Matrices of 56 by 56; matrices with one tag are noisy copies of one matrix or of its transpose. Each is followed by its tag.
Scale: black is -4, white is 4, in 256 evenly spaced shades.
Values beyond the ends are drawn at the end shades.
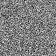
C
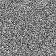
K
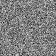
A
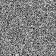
A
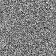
K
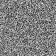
C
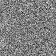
K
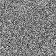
K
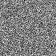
C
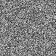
A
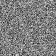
A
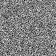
C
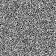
C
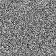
K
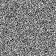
C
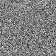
K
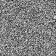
A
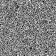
C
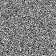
C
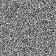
C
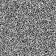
C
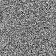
K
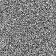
K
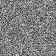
A
